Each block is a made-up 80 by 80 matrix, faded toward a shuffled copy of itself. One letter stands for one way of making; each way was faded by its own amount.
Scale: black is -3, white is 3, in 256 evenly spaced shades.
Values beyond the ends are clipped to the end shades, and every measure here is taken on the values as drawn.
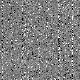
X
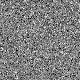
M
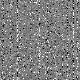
X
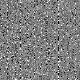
X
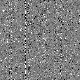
X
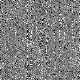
X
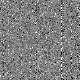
X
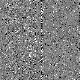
X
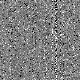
X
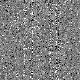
X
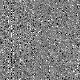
X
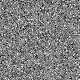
M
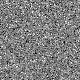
M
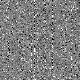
X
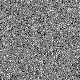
M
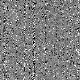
X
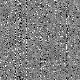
X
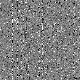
X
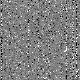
X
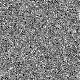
M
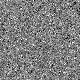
M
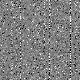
X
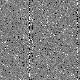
X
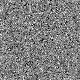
M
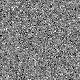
M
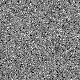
M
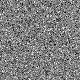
M
